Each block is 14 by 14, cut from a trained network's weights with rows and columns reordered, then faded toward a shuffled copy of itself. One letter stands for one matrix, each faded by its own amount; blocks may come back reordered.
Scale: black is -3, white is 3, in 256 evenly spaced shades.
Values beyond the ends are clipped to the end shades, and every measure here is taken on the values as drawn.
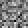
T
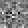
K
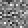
K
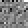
K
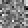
T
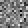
T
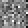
T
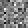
T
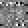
K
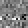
K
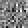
K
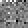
K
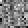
T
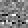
K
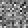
T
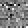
K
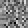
T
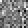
T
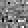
K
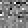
K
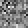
T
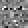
K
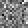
T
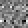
K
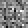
T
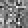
T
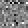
K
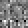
K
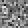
T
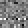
K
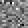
K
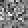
K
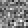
T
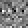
K
